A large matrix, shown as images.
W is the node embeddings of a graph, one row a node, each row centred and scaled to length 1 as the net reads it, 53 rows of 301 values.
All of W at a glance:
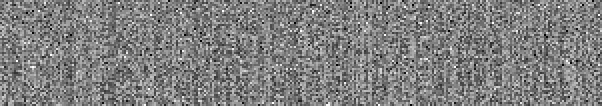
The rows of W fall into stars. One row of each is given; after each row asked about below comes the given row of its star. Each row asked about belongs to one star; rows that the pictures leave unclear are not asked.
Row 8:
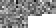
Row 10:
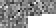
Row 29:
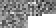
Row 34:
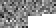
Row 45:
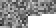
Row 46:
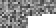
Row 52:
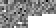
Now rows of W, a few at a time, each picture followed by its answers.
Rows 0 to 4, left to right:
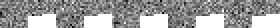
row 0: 34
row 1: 8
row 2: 29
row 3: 8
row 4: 34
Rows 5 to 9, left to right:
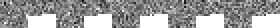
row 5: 10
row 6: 45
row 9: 34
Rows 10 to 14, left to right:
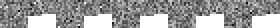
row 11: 45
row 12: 46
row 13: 10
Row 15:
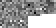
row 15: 45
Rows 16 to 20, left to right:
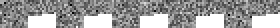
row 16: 10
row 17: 8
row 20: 29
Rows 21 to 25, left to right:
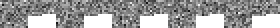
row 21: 34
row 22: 46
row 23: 34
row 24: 29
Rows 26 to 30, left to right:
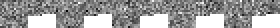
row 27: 46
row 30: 29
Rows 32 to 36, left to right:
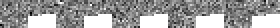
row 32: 46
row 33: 52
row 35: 29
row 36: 34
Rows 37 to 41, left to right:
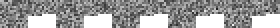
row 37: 52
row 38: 29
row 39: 46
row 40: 34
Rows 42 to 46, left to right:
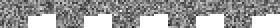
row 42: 45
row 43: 10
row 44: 46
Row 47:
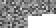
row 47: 29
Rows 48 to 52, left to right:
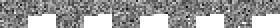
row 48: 10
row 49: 8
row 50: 46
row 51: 52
